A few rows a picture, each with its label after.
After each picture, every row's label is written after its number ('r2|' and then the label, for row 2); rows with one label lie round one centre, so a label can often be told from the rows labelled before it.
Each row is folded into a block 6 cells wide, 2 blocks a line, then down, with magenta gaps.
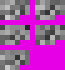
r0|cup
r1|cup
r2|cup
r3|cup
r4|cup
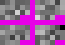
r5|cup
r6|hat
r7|cup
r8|cup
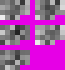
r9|hat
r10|hat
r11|cup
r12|hat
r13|cup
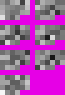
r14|hat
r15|cup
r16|cup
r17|cup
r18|cup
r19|cup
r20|hat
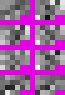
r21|cup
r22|hat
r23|hat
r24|hat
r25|hat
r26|hat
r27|cup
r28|cup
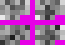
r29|hat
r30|hat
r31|cup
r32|hat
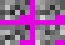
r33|cup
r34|cup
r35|cup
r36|hat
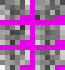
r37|hat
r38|cup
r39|hat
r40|hat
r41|hat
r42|hat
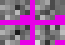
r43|cup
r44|cup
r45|cup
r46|hat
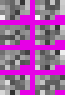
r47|hat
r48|hat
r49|cup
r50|hat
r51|cup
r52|hat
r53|hat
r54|cup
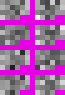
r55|hat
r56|hat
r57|cup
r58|hat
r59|hat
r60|cup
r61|hat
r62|hat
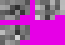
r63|cup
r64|hat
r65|cup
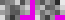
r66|hat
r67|hat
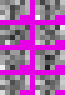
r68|hat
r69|hat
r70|cup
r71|hat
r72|hat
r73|hat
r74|hat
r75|hat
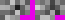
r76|cup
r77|cup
